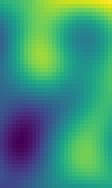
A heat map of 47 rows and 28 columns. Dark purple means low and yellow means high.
Mirror symmetry: none. Average level on the scale: 50%. Ninth with the lowest average: bottom left. Slope: up to the top right. Grain: smooth.
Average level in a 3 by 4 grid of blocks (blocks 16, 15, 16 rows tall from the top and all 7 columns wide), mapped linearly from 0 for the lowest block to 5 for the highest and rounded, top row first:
3544 / 2234 / 0144
